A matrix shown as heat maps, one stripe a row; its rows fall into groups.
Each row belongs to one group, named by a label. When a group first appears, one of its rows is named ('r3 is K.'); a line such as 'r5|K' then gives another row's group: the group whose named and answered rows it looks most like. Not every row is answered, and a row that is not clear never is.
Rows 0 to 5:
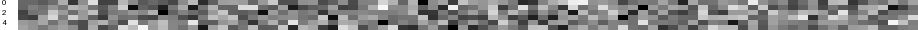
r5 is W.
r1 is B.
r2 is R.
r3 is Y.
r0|R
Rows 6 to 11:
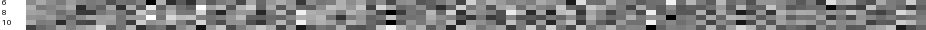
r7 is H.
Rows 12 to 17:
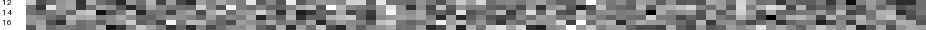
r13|H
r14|B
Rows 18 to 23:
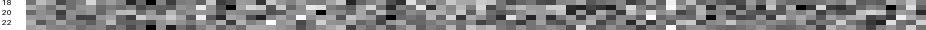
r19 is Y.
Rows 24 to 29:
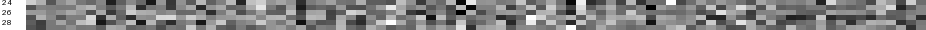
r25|B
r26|W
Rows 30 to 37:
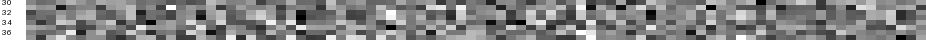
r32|B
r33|B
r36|R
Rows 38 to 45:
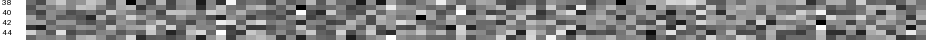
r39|B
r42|W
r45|B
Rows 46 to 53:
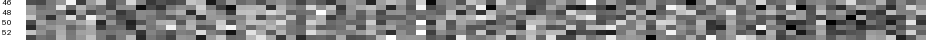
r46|R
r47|Y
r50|Y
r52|Y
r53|B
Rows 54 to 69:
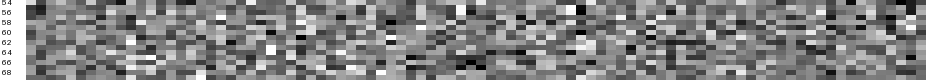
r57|Y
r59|Y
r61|B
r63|R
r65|W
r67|W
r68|H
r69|R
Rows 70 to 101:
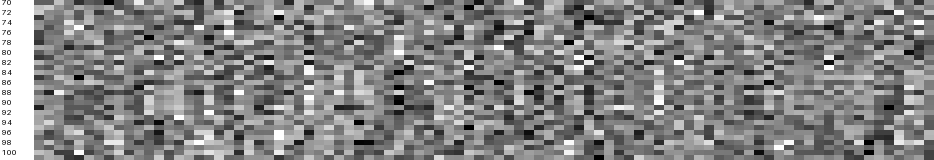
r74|Y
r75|R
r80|B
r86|Y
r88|H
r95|W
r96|R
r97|R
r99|H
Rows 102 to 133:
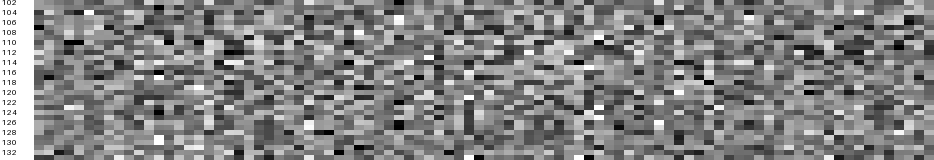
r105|B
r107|Y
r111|Y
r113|Y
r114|W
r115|R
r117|W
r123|R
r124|W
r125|R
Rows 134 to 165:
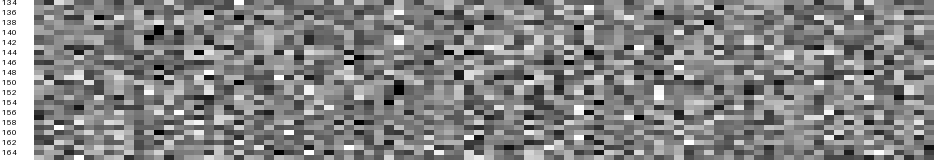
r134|H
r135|R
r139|W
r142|B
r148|H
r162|H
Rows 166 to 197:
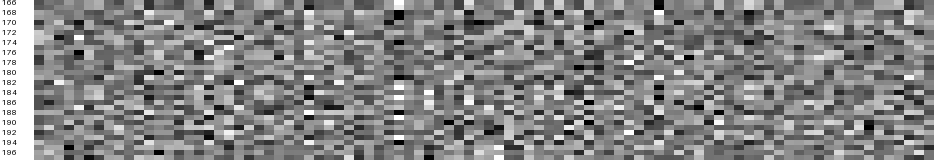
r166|B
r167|B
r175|Y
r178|Y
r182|H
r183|B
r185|B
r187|R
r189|B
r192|Y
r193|B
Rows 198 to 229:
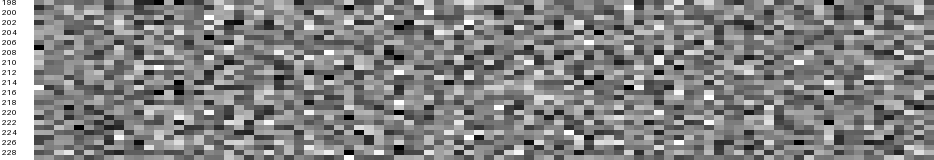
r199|Y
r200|Y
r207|Y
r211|W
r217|Y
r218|B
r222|W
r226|Y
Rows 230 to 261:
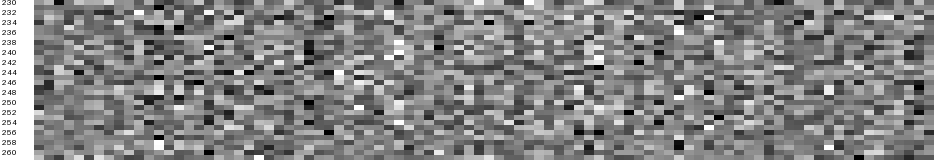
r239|R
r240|B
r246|H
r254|B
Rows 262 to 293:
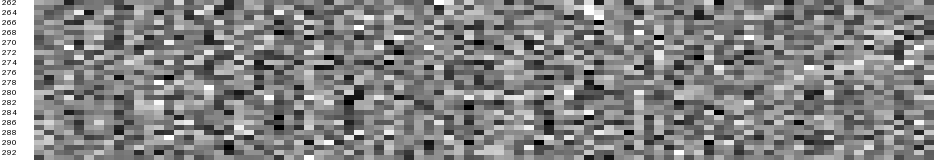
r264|R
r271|Y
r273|R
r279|H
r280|Y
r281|Y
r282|W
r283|W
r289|Y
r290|W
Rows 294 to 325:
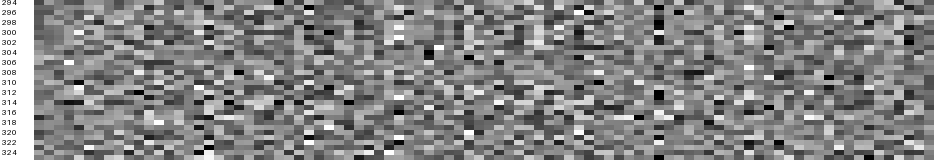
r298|H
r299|B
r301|B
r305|W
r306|Y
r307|B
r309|W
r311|R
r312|H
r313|B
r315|Y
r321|B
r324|H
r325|H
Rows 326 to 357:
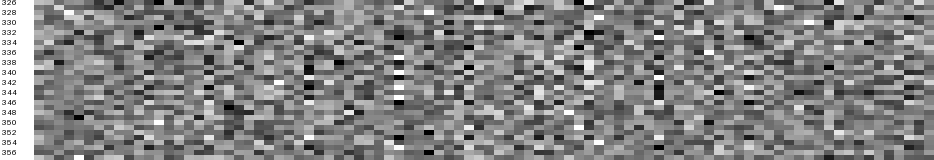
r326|W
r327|H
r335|W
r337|B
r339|W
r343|B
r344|Y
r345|B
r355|B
